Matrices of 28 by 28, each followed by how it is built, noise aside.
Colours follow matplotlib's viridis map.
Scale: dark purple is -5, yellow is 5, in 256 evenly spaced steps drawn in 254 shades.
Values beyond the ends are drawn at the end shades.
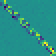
banded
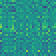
low rank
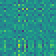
low rank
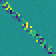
banded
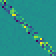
banded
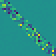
banded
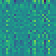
low rank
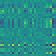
low rank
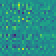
low rank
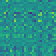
low rank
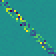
banded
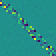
banded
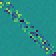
banded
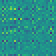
low rank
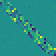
banded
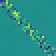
banded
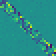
banded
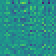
low rank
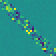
banded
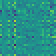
low rank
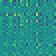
low rank
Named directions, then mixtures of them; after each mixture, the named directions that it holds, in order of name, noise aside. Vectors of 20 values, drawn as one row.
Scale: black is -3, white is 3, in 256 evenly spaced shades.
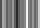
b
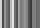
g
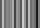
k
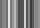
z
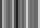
b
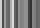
g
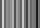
k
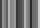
b, z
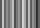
k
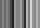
g, k, z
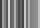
b, g, z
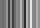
g, k, z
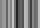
b, g, z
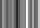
b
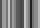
b, z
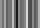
b, g
